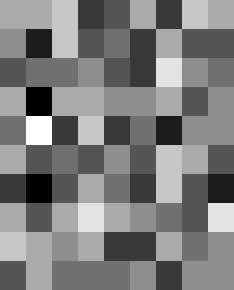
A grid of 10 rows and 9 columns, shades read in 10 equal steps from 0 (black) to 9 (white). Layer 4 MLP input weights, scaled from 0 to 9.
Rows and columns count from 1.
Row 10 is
3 6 4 4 4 5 2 5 5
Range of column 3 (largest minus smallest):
5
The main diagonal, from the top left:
6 1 4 6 2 3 7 3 5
